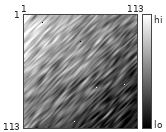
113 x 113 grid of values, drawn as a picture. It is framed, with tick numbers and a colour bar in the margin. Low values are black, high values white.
Ninth with the highest average: top left. Ninth with the lowest average: bottom right. Lone odd cells: 5, 3 higher and 2 lower than their neighbours. Slope: up to the top left. Mirror symmetry: none. Grain: diagonal, up to the right.
